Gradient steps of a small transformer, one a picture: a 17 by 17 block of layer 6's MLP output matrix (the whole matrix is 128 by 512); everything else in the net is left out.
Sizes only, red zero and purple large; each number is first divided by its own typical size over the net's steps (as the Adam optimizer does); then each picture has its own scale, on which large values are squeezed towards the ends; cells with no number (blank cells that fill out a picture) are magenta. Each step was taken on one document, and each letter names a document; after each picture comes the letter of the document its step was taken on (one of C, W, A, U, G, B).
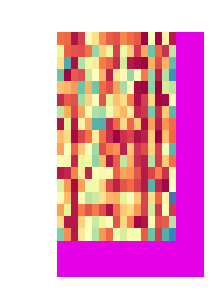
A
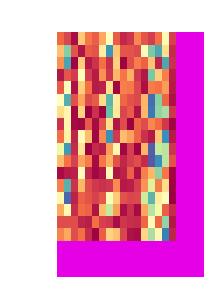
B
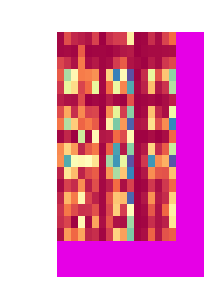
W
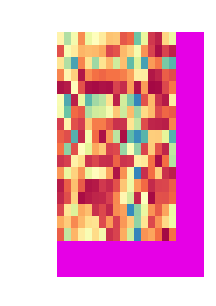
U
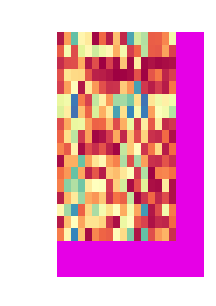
U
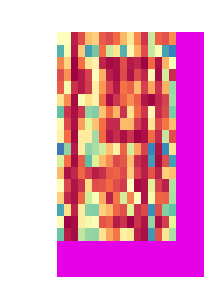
A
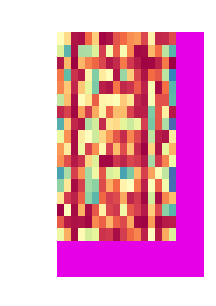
A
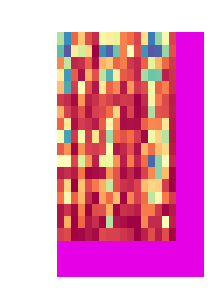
B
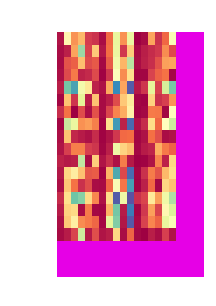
W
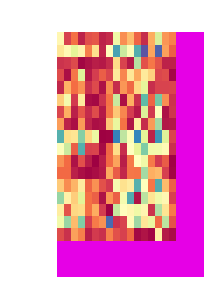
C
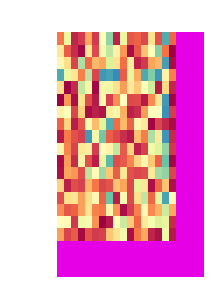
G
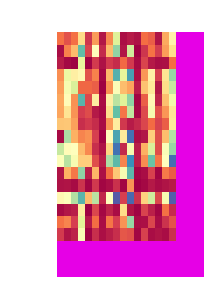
W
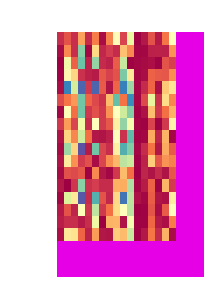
W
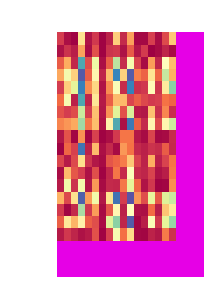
W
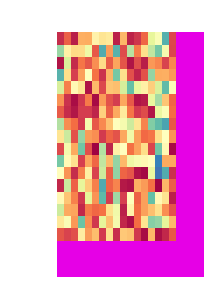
G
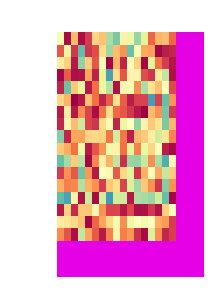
G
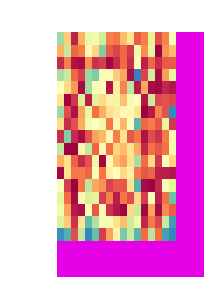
A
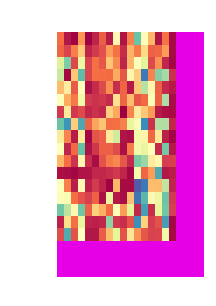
C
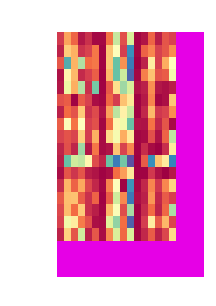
W
